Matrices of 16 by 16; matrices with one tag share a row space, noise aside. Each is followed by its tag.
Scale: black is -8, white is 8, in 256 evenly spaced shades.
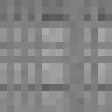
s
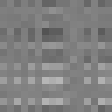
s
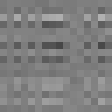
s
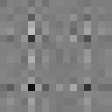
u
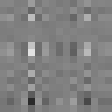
u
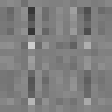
u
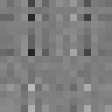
u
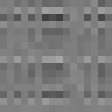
s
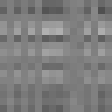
s
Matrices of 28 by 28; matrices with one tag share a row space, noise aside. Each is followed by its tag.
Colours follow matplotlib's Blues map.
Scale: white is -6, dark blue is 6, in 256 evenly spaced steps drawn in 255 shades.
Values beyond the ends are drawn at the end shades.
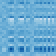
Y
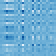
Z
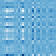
Z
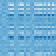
Y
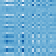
Z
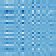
Z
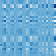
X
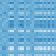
Y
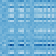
Y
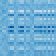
Y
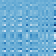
X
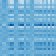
Y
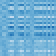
Y
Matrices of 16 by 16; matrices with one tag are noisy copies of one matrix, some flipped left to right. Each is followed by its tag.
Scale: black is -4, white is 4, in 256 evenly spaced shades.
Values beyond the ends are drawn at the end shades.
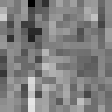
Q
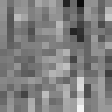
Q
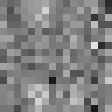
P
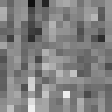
Q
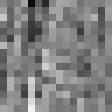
Q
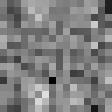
P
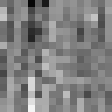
Q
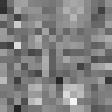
P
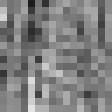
Q
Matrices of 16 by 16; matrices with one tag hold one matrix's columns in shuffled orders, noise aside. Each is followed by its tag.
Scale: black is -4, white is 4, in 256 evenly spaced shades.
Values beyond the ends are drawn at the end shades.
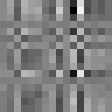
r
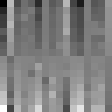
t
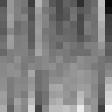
t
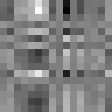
r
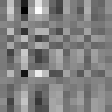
r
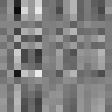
r
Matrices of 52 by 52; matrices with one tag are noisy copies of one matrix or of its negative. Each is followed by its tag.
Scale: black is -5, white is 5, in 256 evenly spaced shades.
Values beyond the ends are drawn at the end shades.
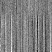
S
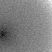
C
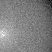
C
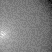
C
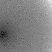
C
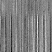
S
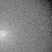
C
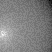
C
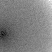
C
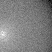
C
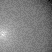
C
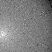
C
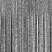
S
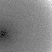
C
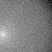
C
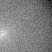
C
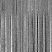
S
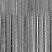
S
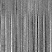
S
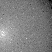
C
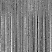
S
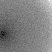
C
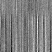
S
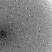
C
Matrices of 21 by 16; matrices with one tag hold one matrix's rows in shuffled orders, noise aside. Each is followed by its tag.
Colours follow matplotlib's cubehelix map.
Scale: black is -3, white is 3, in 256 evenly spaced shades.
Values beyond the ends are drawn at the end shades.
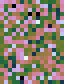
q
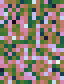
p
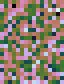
p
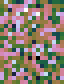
q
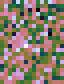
q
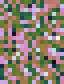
p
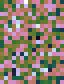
q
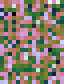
p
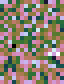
p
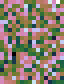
p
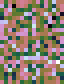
p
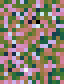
q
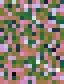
p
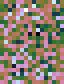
q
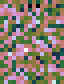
q
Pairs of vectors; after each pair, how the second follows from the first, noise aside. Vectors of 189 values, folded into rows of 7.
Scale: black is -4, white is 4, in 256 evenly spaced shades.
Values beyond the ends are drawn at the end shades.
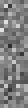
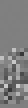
partly zeroed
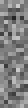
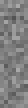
shrunk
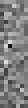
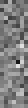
reversed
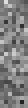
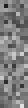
reversed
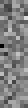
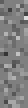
partly zeroed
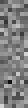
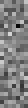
reversed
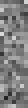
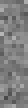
shrunk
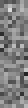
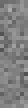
shrunk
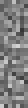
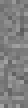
shrunk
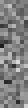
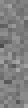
shrunk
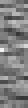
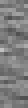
shrunk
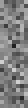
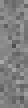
shrunk
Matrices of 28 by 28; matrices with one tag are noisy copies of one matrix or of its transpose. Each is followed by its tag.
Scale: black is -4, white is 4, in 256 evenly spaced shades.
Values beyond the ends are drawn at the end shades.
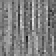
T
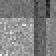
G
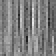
T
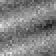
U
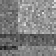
G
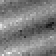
U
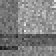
G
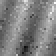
U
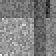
G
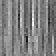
T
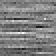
T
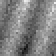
U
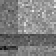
G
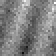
U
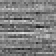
T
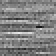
T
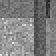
G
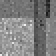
G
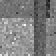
G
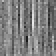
T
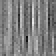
T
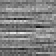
T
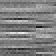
T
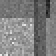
G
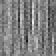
T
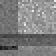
G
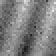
U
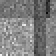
G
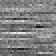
T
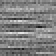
T
